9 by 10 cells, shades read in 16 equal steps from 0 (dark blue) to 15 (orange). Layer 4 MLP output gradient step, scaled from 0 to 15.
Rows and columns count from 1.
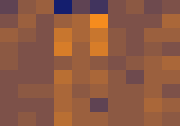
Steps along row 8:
same same up down down up same up down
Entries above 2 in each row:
9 10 10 10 10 10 10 10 10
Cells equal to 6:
2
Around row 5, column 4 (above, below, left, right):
13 11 7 9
